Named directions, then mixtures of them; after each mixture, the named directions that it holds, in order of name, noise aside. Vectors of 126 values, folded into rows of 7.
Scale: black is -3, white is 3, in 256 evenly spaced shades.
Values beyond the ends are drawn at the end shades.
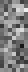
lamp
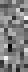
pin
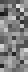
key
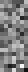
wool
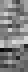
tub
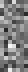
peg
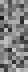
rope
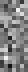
lamp, pin, wool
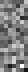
wool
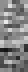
tub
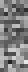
lamp, peg, tub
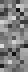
key, tub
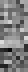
rope, tub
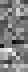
key, lamp, tub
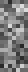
lamp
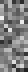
rope, wool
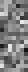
key, pin, wool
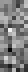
pin, tub, wool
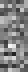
key, peg, wool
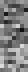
lamp, tub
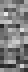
lamp, tub, wool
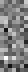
peg, pin, wool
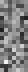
rope, wool
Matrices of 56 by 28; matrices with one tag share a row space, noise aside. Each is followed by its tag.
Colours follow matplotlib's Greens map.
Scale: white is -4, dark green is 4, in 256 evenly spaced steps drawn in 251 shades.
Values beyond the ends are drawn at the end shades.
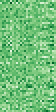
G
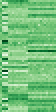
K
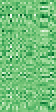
G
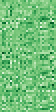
G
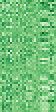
G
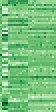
K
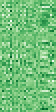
G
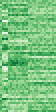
K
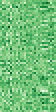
G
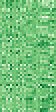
G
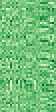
G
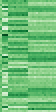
K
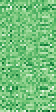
G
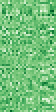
G
